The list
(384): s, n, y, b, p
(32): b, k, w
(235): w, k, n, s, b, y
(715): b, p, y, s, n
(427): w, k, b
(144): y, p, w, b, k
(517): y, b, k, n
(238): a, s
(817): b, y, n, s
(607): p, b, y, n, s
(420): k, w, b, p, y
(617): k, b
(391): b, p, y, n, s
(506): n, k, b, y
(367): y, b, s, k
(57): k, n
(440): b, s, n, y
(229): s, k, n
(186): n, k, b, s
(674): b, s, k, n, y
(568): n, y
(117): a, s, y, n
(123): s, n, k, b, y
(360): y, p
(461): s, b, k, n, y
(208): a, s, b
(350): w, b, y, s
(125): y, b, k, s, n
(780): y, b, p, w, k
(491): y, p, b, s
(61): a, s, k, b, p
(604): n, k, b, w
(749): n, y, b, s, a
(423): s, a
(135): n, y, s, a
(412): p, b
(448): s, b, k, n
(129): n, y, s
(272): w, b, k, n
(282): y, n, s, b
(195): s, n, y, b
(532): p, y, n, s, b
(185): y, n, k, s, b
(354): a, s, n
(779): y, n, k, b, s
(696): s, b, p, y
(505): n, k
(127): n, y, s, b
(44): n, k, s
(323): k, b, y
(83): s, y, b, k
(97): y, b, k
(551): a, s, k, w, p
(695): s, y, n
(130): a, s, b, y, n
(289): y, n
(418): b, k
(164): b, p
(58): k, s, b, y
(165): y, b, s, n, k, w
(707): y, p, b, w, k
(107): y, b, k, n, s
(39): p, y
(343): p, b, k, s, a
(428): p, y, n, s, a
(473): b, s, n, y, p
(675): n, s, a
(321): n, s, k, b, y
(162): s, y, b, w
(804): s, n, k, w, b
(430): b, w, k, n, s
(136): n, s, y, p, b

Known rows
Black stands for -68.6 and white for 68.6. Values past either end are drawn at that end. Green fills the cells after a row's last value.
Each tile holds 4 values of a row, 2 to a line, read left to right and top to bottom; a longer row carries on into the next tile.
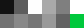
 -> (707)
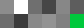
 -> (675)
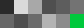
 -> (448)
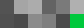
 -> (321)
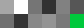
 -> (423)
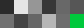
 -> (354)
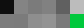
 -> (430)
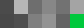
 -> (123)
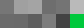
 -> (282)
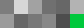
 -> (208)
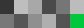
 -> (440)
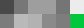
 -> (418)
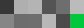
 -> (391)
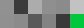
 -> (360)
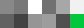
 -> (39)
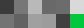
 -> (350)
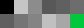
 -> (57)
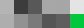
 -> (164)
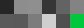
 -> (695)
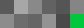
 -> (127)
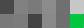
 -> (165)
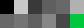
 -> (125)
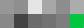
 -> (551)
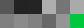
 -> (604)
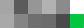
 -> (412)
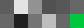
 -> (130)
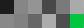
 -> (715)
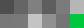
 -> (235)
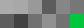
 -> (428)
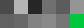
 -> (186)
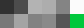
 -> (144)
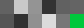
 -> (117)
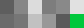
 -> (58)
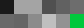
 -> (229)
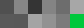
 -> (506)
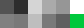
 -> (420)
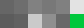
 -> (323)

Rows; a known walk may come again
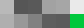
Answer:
(164)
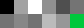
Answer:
(505)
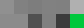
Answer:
(473)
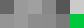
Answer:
(617)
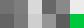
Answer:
(58)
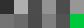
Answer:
(185)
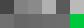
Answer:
(804)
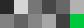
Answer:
(817)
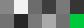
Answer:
(135)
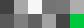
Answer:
(367)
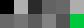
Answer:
(125)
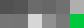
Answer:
(235)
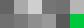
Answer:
(83)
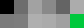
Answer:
(272)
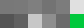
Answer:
(323)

